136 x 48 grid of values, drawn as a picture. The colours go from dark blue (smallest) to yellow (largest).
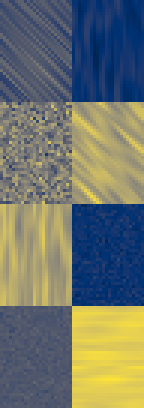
It is made of 4 by 2 panels. Panel 1,1: low, slanting down to the right. Panel 1,2: very low, streaked downward, faint in contrast. Panel 2,1: middling, fine-grained, strong in contrast. Panel 2,2: high, slanting down to the right. Panel 3,1: high, streaked downward. Panel 3,2: very low, fine-grained, faint in contrast. Panel 4,1: low, fine-grained, faint in contrast. Panel 4,2: very high, streaked across, faint in contrast.
